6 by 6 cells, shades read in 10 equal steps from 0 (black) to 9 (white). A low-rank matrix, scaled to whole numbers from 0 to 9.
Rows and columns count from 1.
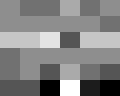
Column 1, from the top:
5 5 7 4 4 3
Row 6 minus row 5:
-1 -2 -3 3 -3 -3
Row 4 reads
4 5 5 5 5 5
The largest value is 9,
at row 6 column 4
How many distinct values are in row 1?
3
